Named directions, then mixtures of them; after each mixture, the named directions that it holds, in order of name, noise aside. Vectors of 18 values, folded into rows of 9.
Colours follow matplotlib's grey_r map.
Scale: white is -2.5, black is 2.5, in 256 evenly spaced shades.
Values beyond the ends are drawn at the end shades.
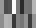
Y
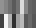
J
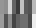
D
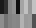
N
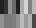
N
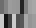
J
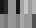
N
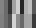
D, J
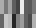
D, J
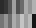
D, N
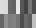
N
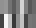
J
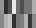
Y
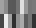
J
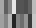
D, Y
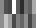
Y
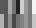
D, N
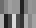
J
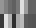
J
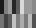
N, Y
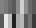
J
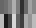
J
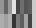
D, Y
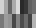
N, Y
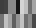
J, N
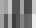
D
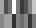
Y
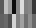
Y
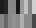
N
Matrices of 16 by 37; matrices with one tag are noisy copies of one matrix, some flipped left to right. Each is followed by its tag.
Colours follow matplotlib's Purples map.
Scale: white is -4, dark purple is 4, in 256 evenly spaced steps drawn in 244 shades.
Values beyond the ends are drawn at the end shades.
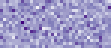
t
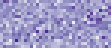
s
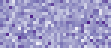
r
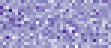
s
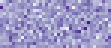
t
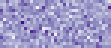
t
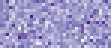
r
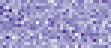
s
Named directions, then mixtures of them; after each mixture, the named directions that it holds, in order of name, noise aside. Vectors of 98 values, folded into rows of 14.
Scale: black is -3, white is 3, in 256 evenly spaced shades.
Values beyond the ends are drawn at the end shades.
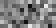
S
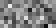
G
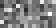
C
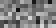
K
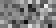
S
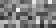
K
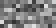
C, K, S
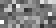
C, G, K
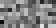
C, K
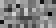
C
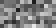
C, K, S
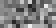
K, S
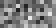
C, G, K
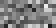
C, G, S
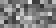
C, G, K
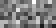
K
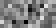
G, S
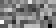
C, S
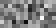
G, S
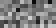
K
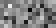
G, S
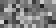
C, G, K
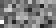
C, G, S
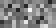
G, K, S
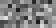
G, K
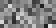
C, G, K
